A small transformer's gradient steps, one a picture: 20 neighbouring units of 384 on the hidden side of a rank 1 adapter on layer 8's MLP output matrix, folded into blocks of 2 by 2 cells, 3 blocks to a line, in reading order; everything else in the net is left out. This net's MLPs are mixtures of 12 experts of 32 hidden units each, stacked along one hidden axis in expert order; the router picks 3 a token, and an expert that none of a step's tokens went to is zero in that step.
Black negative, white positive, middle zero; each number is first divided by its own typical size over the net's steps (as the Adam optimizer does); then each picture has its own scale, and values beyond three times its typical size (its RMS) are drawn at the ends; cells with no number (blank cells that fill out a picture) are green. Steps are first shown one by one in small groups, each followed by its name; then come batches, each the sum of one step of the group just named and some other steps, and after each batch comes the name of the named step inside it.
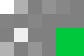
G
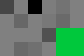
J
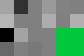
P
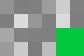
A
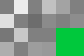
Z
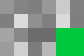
A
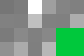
P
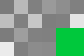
Z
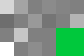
G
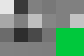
P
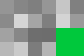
A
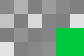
Z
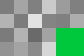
Z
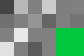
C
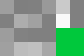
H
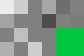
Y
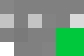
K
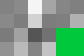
Y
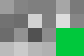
H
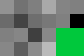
Y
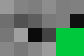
Y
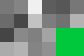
Y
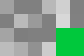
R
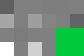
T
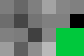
T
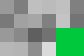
R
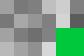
R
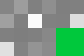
T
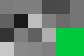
T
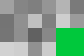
R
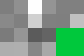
T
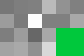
T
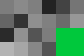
T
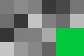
T
